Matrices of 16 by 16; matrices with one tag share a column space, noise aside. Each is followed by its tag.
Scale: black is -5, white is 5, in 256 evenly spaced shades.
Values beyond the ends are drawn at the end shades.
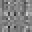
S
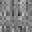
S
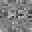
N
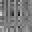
S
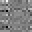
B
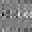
N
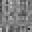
S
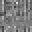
S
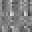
S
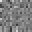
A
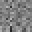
A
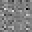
B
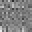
A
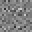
B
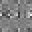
N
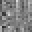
S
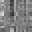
S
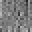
S
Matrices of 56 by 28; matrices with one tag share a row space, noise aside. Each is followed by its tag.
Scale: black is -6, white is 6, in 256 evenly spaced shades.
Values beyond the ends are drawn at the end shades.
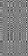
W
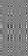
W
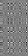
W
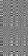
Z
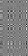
W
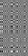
Z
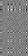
W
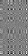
W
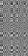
Z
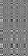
Z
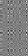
W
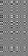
Z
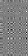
W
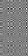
W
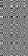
Z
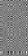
W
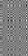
W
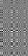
Z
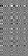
Z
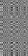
Z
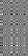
Z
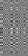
Z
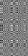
Z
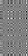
W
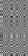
Z
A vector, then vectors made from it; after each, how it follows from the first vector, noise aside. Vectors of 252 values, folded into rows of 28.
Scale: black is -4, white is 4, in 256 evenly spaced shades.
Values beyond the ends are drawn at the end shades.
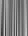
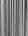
reversed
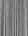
shrunk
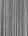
shrunk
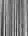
copied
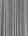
shrunk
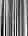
scaled up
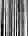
scaled up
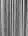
reversed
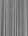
shrunk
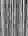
reversed
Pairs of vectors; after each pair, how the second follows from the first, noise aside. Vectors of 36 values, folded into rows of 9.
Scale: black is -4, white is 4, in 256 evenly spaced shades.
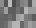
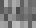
shuffled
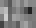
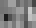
reversed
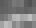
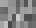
sign-scrambled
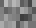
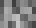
shuffled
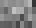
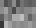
reversed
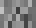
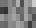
shuffled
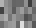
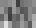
shuffled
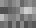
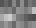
reversed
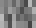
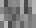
reversed
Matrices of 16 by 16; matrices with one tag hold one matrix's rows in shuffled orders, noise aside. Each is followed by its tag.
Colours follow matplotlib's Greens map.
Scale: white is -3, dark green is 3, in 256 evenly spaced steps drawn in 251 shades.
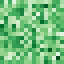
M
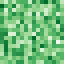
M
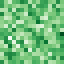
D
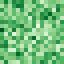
M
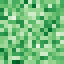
M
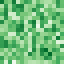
M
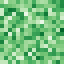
D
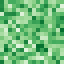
D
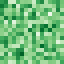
M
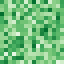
M
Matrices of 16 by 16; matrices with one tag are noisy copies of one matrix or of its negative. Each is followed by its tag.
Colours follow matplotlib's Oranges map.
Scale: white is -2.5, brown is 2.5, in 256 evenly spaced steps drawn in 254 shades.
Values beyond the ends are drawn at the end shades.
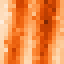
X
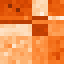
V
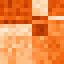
V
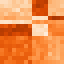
V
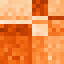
V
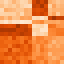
V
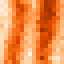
X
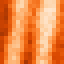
X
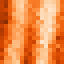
X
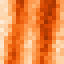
X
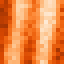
X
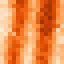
X
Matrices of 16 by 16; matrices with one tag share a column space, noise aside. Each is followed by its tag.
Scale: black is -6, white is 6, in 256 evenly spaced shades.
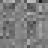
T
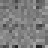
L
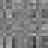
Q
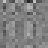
T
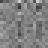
T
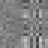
Q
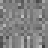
Q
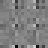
L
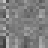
Q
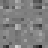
L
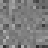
L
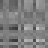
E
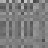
T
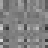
E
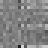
L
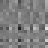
E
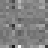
L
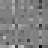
L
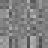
Q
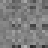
L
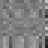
Q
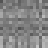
Q
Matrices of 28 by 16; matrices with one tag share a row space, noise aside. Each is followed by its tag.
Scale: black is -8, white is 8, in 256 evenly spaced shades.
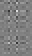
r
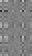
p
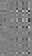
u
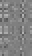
p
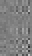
u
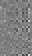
u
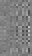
u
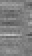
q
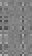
p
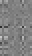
p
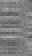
q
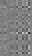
u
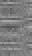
q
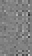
u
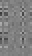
p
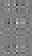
r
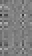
p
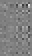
u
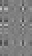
p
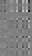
u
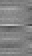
q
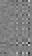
u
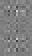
r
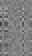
p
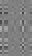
p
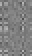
p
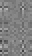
p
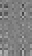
p
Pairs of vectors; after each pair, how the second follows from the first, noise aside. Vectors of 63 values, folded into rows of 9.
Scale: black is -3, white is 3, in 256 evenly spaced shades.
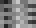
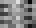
reversed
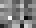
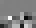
partly zeroed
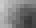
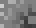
partly zeroed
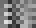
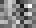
reversed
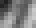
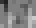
partly zeroed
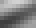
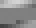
partly zeroed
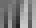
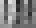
reversed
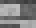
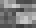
reversed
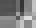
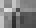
reversed
